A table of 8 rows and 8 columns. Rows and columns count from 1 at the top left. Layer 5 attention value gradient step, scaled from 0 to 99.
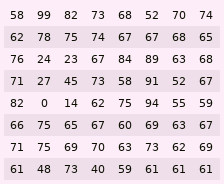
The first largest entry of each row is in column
2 2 6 6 6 2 2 3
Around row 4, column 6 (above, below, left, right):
89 94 58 52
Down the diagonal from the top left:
58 78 23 73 75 69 62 61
